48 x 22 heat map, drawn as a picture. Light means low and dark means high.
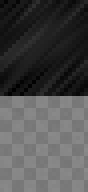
The table splits into 2 rows of 1 panel. Panel 1,1: very high, slanting up to the right, faint in contrast. Panel 2,1: middling, checkered, faint in contrast.
